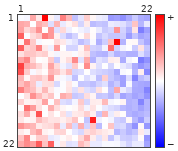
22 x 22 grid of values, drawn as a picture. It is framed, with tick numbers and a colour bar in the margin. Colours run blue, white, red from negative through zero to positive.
The field climbs toward the left. No single row or column stands out from its neighbours. Fine speckle covers the field.
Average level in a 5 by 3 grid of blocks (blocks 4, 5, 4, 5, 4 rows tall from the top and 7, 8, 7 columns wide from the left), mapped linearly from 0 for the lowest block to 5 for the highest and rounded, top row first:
5 2 0
5 2 1
5 2 0
4 3 0
5 3 1
